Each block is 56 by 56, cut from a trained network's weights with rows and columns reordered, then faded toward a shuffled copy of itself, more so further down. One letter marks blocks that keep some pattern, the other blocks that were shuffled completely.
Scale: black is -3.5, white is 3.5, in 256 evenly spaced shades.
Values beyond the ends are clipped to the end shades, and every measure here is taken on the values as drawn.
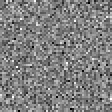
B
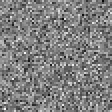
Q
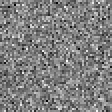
Q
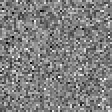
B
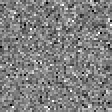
Q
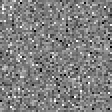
Q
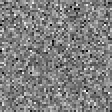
Q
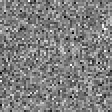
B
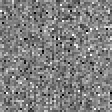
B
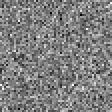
B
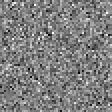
Q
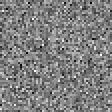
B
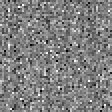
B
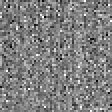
B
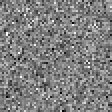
Q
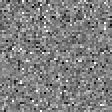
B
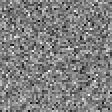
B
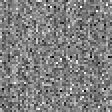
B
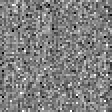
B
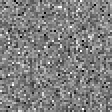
Q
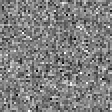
Q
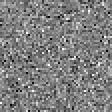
Q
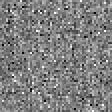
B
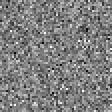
Q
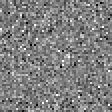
Q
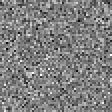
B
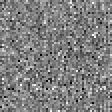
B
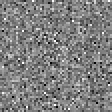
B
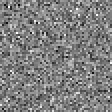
B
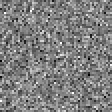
Q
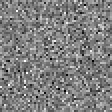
Q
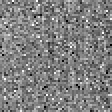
B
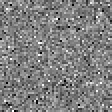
Q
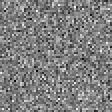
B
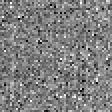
B
